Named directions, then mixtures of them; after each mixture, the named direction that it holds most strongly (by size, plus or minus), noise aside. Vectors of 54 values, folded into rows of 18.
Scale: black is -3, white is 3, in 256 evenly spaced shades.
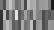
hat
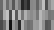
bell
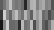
hat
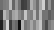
bell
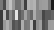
hat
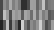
bell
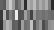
hat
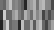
hat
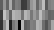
bell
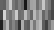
hat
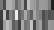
hat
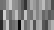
hat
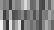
bell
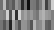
bell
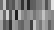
hat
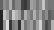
bell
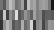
hat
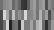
bell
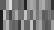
hat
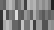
hat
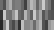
hat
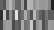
hat
